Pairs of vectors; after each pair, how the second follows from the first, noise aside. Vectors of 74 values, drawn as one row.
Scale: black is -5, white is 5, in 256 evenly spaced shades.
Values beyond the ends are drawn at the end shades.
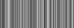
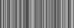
wrapped around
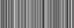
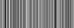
wrapped around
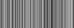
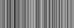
wrapped around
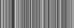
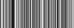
scaled up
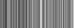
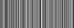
sign-scrambled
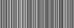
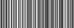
scaled up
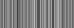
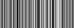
scaled up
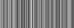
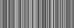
wrapped around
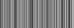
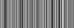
wrapped around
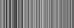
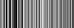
scaled up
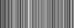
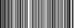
scaled up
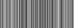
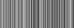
wrapped around
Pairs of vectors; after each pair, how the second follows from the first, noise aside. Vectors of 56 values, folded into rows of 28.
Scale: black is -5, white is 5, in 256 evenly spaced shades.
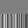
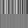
wrapped around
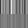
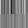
negated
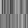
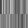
negated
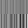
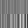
negated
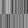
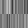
copied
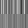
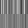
copied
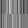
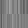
shrunk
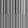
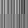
negated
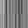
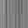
shrunk
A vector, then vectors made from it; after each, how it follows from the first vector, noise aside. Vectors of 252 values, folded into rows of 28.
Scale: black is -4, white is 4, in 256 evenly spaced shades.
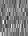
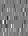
partly zeroed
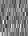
copied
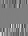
partly zeroed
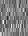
copied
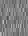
shrunk
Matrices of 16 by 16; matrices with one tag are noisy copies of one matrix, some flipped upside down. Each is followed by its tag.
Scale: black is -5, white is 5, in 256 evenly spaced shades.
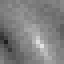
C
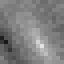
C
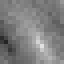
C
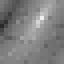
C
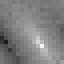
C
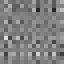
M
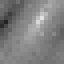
C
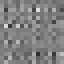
M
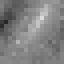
C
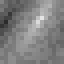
C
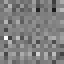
M
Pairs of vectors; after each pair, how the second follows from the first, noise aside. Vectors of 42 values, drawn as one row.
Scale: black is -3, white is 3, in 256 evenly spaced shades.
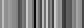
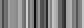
sign-scrambled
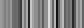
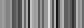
copied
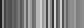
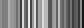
reversed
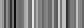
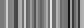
reversed
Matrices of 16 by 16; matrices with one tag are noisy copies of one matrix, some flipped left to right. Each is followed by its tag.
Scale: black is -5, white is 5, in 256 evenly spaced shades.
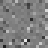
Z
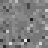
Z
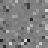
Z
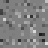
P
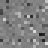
P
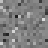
P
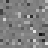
P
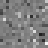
P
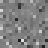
Z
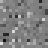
P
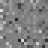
Z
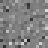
Z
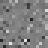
Z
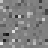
P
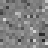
P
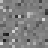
P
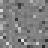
Z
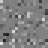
P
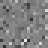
Z
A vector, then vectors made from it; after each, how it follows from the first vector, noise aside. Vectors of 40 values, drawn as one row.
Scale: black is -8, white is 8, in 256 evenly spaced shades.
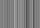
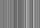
negated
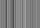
reversed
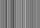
reversed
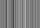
reversed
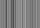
reversed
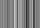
scaled up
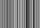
scaled up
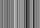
scaled up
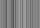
reversed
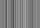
reversed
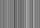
negated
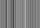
reversed
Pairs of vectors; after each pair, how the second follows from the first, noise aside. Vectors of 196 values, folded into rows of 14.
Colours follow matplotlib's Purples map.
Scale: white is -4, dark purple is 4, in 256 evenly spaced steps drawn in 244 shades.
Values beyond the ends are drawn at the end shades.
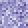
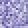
reversed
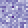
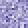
negated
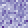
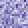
reversed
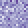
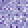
reversed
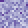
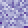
reversed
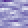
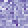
sign-scrambled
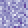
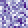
scaled up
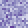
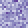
reversed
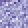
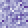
wrapped around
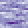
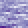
wrapped around
